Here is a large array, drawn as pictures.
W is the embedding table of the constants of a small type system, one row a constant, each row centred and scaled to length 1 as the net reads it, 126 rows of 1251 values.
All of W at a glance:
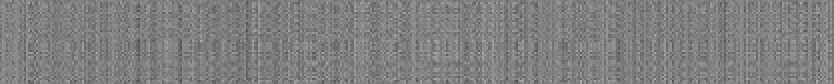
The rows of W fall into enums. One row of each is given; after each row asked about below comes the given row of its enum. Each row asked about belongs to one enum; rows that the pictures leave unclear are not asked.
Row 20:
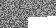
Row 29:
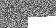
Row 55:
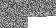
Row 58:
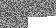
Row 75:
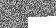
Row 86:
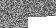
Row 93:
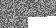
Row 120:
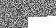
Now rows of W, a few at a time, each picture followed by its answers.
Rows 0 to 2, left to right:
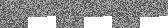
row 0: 20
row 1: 93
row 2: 58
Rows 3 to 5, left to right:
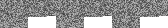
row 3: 86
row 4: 86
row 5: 93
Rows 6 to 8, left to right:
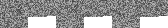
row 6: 120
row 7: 75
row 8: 86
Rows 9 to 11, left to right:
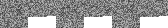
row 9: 120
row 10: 29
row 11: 75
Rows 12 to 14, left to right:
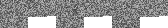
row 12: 93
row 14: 20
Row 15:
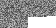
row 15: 29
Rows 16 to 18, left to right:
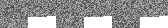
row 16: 29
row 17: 93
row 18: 20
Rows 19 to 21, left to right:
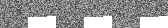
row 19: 120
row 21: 86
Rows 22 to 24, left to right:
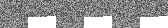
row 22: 75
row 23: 58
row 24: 86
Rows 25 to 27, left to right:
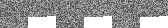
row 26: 20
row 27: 75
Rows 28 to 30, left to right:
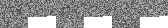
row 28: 120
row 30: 20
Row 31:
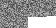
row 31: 55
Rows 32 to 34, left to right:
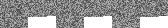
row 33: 93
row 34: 86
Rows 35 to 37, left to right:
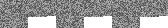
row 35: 75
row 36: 93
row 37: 58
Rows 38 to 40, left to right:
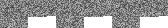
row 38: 29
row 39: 93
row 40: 55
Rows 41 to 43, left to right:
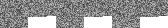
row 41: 120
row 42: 55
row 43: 86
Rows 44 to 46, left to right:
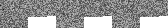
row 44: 20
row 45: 86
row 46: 75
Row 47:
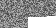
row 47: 86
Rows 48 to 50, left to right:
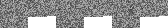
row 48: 93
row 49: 20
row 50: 120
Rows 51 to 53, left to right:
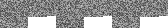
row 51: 58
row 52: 20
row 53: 58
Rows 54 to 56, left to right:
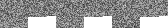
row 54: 86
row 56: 20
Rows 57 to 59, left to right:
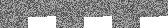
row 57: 93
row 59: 75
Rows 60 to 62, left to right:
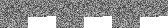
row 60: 29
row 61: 55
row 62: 29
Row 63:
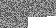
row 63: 58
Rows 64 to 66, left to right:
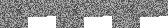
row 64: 120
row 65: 120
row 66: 75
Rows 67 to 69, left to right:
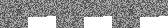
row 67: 120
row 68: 93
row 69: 120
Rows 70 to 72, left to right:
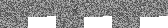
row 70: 58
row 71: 120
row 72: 58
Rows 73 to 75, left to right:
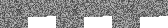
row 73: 120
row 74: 120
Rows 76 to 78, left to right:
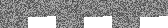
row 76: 93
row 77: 75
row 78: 58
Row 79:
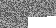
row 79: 58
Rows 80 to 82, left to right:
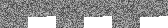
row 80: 55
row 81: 29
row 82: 75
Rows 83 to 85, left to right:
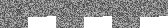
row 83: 120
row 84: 55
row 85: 58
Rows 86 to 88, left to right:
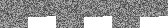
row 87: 75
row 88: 55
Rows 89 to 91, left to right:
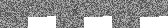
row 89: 58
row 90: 120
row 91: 93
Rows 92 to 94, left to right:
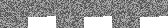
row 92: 58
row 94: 93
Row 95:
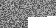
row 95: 20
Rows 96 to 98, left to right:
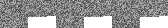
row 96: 75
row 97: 93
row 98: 20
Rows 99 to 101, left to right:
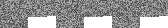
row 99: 20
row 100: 75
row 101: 58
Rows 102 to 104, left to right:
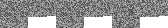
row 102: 58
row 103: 58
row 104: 120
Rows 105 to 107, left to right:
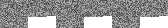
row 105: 55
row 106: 75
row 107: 58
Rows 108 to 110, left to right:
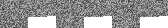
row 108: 20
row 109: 93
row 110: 75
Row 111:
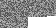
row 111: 58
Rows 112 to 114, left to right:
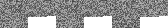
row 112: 75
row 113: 75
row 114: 20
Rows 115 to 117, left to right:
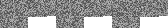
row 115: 93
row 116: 93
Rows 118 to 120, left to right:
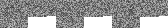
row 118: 29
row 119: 58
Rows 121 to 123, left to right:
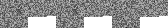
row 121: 120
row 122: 120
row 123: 20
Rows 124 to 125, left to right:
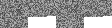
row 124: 120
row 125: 75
